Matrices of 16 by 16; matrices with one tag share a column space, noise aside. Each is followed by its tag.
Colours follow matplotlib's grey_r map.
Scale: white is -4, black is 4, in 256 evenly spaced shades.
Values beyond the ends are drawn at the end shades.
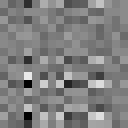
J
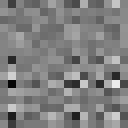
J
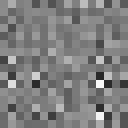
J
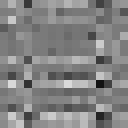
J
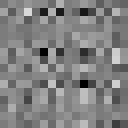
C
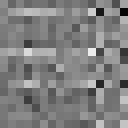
C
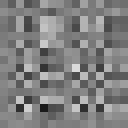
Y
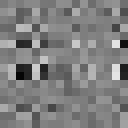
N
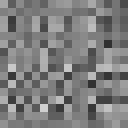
Y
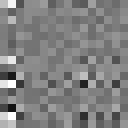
J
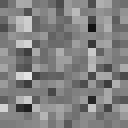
Y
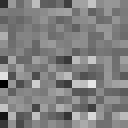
J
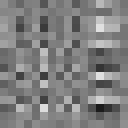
Y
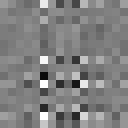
J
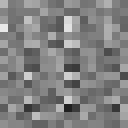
Y
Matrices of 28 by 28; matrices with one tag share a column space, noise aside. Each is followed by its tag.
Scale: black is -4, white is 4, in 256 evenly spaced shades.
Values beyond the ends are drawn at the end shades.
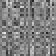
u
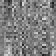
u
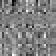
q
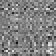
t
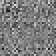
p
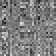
u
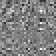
p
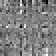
q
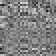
p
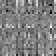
q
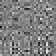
t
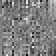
u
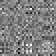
t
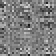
p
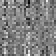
u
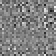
p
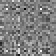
t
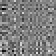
t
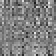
u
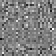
p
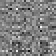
t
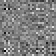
t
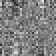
u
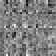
q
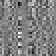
u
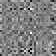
t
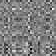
t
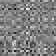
t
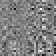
t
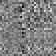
p
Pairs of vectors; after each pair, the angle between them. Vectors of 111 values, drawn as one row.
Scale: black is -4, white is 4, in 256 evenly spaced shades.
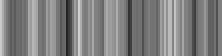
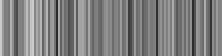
partly aligned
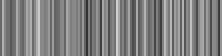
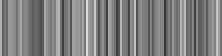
partly opposed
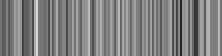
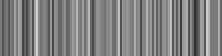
nearly parallel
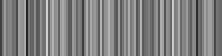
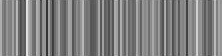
nearly opposite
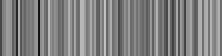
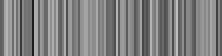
partly aligned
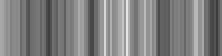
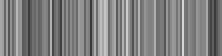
partly aligned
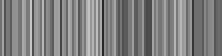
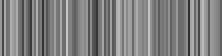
partly opposed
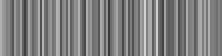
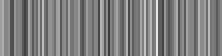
nearly parallel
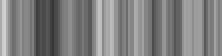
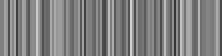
orthogonal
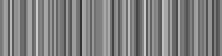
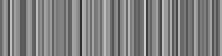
nearly parallel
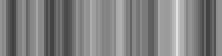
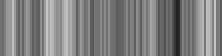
nearly opposite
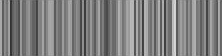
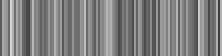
partly opposed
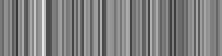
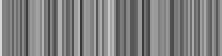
partly aligned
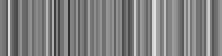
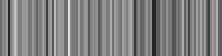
nearly opposite
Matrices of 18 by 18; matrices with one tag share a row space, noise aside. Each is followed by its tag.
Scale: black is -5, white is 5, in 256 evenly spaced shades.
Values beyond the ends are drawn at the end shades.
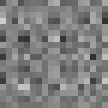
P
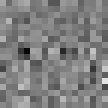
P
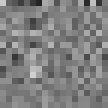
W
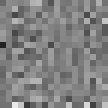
W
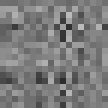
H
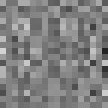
P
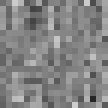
W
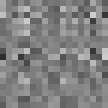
P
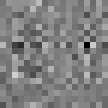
W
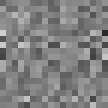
P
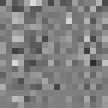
W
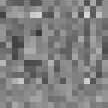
W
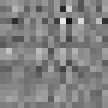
H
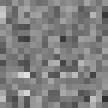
P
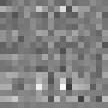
H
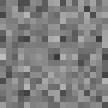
P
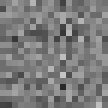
H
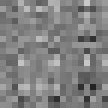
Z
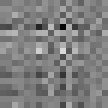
H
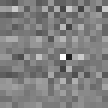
H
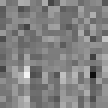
P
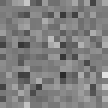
P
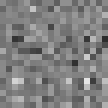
W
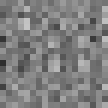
P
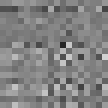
H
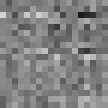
Z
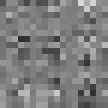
Z
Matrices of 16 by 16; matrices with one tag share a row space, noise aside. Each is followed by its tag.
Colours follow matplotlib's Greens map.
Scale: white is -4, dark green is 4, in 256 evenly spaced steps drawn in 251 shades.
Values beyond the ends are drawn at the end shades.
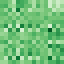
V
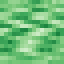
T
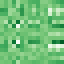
V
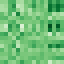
V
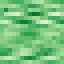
T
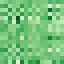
V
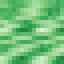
T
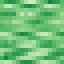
T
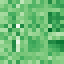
V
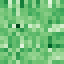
V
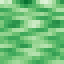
T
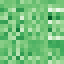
V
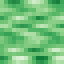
T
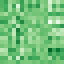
V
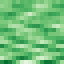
T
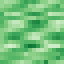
T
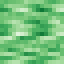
T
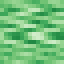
T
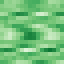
T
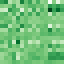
V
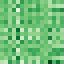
V
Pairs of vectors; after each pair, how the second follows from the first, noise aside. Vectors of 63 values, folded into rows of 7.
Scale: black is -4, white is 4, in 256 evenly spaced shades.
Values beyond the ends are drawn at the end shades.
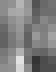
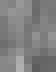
shrunk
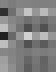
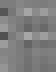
shrunk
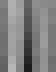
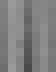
shrunk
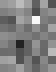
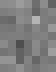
shrunk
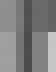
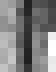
scaled up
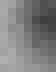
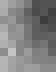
copied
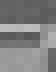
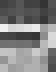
scaled up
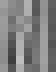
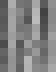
reversed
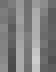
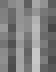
copied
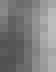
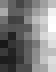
scaled up
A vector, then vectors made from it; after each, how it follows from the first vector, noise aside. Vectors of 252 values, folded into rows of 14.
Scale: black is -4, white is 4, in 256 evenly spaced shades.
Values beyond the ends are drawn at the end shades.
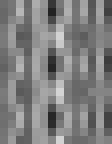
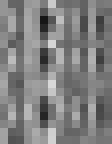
wrapped around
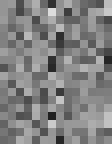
sign-scrambled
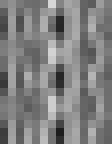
reversed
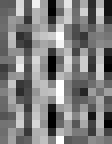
scaled up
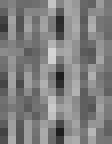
reversed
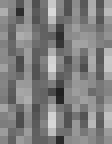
negated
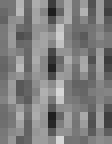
copied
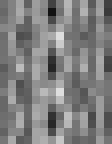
copied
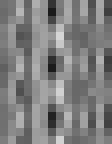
copied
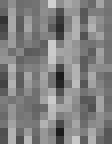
reversed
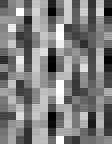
scaled up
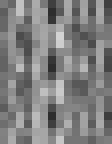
copied
